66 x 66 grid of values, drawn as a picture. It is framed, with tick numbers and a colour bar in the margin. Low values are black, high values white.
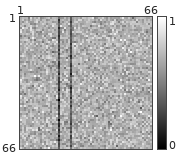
Average level on the scale: 70%. Odd lines: columns 20 and 26. Histogram: skewed, a long tail of low values.
